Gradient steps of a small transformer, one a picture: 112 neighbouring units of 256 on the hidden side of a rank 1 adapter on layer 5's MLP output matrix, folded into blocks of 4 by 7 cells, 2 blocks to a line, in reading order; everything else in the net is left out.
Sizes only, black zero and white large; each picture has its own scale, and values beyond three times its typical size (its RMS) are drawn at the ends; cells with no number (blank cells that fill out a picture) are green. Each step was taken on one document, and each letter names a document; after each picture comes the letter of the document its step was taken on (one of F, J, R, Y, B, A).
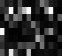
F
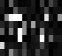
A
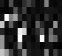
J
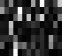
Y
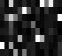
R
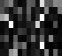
Y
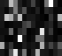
R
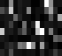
F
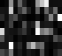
F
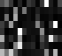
J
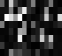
A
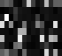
J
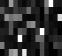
R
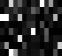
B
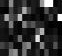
R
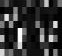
J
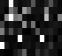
A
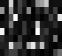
F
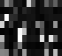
J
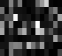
F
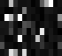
R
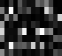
F
